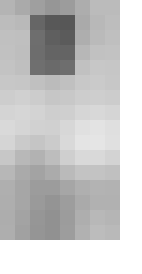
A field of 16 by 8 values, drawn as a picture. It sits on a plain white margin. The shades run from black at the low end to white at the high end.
Ninth with the highest average: middle right. Ninth with the lowest average: top middle. Average level on the scale: 70%. Odd patch: lower, in the top middle. Roughest part: top left.
